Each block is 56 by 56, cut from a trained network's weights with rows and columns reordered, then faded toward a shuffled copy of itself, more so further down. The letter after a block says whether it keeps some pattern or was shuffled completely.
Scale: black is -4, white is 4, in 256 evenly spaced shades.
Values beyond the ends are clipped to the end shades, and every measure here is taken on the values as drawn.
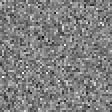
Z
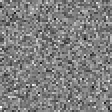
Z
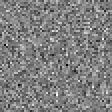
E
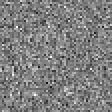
E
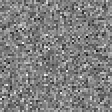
Z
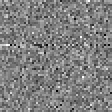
E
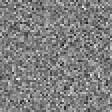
E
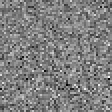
E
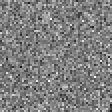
Z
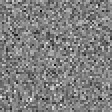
E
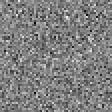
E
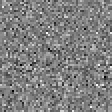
E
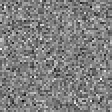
E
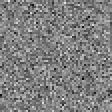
Z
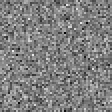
Z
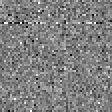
E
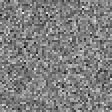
Z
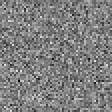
E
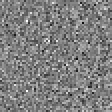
E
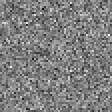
Z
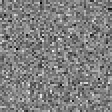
E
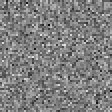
E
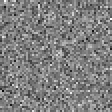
Z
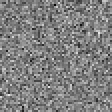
Z
